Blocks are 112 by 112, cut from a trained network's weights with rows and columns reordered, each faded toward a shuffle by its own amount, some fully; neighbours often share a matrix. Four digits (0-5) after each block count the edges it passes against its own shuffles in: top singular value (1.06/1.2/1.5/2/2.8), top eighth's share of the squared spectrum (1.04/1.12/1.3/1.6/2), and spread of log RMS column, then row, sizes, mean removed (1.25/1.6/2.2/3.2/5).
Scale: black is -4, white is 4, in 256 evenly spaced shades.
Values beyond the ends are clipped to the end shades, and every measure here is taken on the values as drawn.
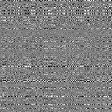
5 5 2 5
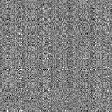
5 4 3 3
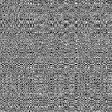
5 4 3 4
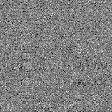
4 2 1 1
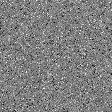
0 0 0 0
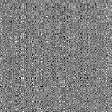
4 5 3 3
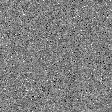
1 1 0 0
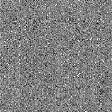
3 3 2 2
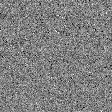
2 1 0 0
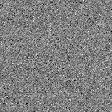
3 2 0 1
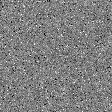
0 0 0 0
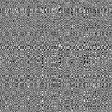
5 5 3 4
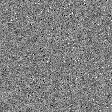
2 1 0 0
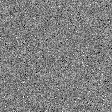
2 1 0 0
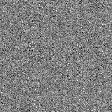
3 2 1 1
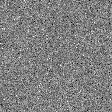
1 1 0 0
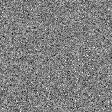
3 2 1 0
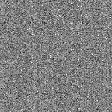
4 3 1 1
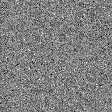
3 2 0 0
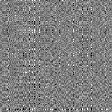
5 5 3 2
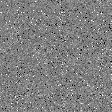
2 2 1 1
